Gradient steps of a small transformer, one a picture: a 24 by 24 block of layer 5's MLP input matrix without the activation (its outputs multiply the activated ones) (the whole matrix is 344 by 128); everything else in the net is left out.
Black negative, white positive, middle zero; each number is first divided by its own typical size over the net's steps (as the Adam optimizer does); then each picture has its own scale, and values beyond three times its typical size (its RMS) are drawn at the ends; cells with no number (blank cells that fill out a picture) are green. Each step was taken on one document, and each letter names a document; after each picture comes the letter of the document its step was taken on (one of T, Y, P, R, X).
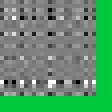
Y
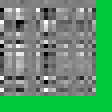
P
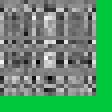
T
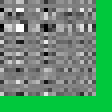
P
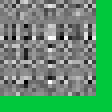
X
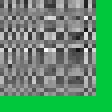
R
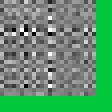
Y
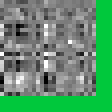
P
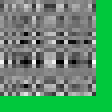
T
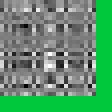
T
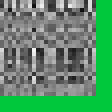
R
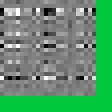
P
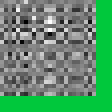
X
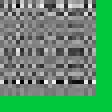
R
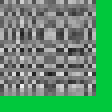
R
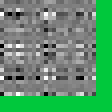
P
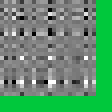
Y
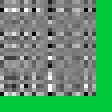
Y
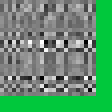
R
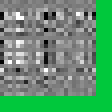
P
